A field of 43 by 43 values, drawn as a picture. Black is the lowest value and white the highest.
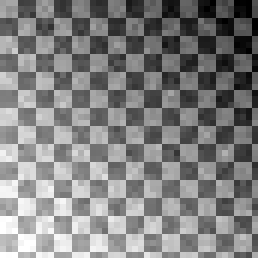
There is an overall slope up to the bottom left. The bottom left is the ninth with the highest average. A checkerboard runs through the table. The ninth with the lowest average is the top right.
